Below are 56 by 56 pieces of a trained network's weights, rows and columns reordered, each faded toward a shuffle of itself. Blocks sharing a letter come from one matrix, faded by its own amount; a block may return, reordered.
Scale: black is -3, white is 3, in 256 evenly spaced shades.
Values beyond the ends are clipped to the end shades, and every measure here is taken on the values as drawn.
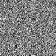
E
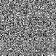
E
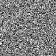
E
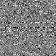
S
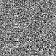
E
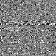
S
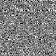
S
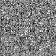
E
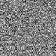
E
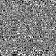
S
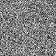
E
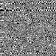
S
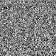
E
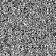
E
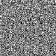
E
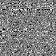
S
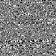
S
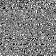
S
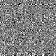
S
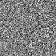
E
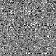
S
